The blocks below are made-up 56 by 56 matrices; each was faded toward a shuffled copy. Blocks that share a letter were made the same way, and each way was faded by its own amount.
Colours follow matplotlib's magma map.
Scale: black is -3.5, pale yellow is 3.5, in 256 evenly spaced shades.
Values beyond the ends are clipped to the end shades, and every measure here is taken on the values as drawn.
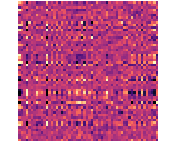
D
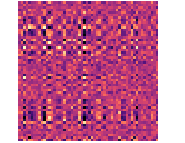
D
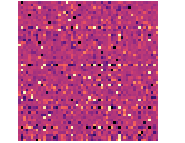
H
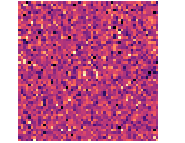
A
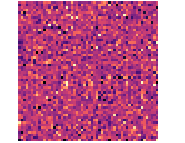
A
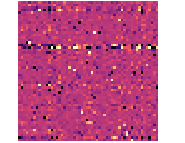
H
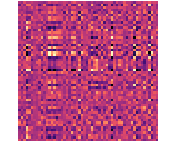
D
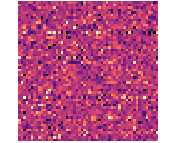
A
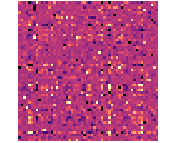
H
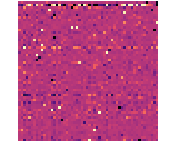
H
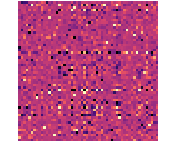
H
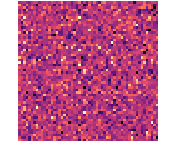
A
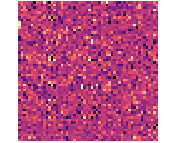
A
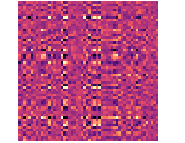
D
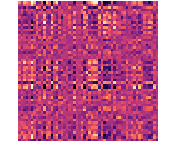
D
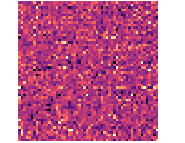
A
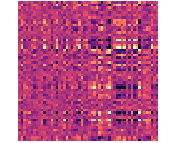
D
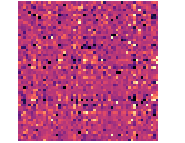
H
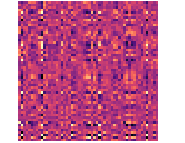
D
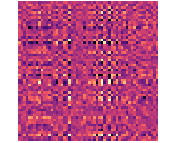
D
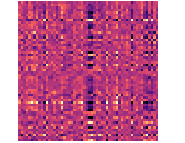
D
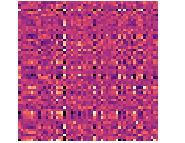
D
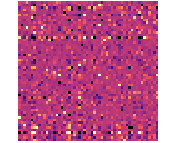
H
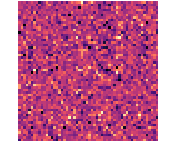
A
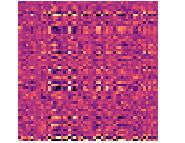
D
